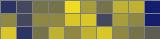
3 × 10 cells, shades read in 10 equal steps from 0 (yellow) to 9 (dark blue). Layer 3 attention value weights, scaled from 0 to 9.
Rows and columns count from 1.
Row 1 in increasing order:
0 2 2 3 5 5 5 7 8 9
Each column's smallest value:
1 7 4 2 0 1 1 2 2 6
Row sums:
46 44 38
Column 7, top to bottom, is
5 7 1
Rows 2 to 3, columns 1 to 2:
4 7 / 1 8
